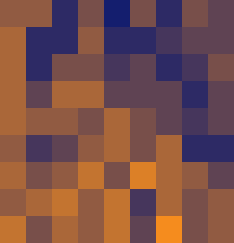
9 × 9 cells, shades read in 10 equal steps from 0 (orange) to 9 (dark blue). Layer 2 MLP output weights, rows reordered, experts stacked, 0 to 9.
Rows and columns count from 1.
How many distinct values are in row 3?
5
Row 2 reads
3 8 8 4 8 8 7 6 6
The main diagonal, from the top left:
4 8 5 3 3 5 3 5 4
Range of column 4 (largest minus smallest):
3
